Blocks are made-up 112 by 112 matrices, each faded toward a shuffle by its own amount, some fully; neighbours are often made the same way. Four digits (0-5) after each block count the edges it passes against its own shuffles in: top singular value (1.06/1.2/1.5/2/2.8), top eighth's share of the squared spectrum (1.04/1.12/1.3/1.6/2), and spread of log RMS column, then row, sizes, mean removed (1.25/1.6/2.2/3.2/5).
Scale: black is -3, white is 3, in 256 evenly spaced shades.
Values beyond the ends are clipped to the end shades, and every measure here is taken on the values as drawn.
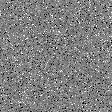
0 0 0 0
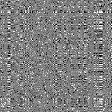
5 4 3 3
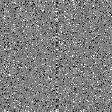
4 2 1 1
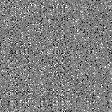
4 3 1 1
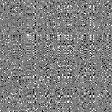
5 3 3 2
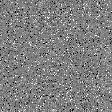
4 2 1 1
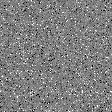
0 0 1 0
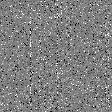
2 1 2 0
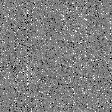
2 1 2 0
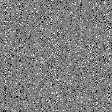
1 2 3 0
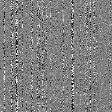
3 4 4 0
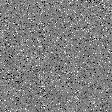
0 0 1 0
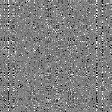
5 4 3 2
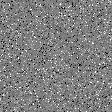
0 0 0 0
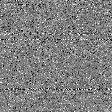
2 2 0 2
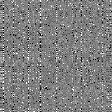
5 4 3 2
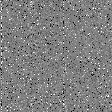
3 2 1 0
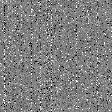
2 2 3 0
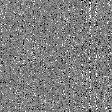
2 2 3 0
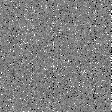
2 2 2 0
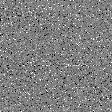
2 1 0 0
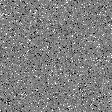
2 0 0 0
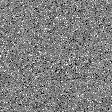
0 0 0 0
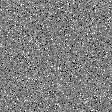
0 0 0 0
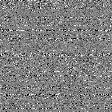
2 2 0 4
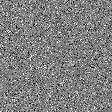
0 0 0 0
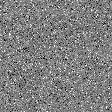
0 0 0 0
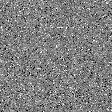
1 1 0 1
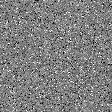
0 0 0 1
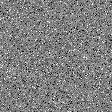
0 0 0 0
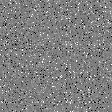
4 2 1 1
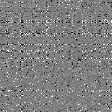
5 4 2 3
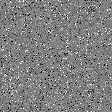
2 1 1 0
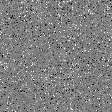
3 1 0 0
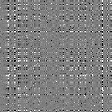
5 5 4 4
